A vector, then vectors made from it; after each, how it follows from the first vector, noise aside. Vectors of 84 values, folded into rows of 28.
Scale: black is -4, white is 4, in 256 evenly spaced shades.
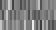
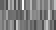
reversed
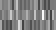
wrapped around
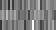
sign-scrambled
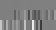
partly zeroed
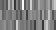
reversed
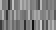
negated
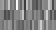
wrapped around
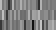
negated
